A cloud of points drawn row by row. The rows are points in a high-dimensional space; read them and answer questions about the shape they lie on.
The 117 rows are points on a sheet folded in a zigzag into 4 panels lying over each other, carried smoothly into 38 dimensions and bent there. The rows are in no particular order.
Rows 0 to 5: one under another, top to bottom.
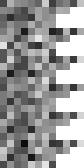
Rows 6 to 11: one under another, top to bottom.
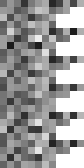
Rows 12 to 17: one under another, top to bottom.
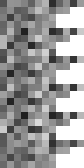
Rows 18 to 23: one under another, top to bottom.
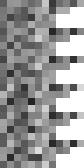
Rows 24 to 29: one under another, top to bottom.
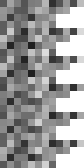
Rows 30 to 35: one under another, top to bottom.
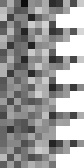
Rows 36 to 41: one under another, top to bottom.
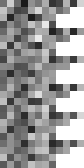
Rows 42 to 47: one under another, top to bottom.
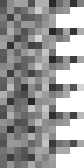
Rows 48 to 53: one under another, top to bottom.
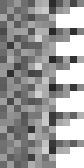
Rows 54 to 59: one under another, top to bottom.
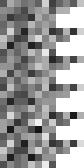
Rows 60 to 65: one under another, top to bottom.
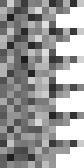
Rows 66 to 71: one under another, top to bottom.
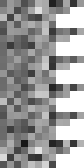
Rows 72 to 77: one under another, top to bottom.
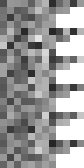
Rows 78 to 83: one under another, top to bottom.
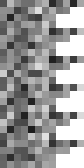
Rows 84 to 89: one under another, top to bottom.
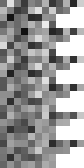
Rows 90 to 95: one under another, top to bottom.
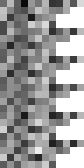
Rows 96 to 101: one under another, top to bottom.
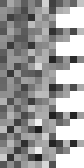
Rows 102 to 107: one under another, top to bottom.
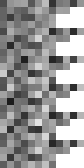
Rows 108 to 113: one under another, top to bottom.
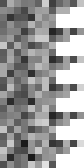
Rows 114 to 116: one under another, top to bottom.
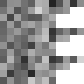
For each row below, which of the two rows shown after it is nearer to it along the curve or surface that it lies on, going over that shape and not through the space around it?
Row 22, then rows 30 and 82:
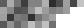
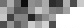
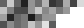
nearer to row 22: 30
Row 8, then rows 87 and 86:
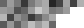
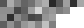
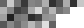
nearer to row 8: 87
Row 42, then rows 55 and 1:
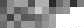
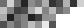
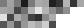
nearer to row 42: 1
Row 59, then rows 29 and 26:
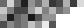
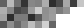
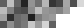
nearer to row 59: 26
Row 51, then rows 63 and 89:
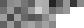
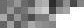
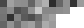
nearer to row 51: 63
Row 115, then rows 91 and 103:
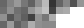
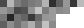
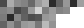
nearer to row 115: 103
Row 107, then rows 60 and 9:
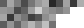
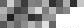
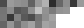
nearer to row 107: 9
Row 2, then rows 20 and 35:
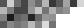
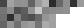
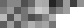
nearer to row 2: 20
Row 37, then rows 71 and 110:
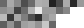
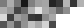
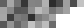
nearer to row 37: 71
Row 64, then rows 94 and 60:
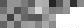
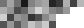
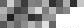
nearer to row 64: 94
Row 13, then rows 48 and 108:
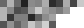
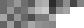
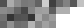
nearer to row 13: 108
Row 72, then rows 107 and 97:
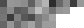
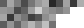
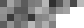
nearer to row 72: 107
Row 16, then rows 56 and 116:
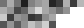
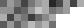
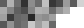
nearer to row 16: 56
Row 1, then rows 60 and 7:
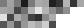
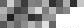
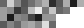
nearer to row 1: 7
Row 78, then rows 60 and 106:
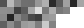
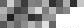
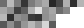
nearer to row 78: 106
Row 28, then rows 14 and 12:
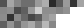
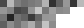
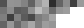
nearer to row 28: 12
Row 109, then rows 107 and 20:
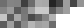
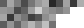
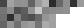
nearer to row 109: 107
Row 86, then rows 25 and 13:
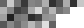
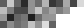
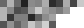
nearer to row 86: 13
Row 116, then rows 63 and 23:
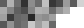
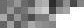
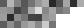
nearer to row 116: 23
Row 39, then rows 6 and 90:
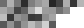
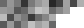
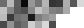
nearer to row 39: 6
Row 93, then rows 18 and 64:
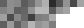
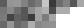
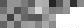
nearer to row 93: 18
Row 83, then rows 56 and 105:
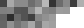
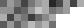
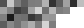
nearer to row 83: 105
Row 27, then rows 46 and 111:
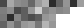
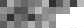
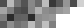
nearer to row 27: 46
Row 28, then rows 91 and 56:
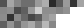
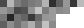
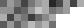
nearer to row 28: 56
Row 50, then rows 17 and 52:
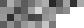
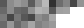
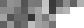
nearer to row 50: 17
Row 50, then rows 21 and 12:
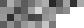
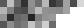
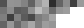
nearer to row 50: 12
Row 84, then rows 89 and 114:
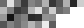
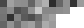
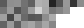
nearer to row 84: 89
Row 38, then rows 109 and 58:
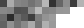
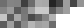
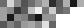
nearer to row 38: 58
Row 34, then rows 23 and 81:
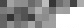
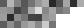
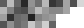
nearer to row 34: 23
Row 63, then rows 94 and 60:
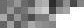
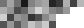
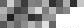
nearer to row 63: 94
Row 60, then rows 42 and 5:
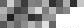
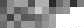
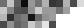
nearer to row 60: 5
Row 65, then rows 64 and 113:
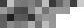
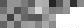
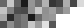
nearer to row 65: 113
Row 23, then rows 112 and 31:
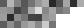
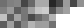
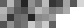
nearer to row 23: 112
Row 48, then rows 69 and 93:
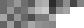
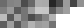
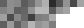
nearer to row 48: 69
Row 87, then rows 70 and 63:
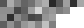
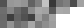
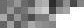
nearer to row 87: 70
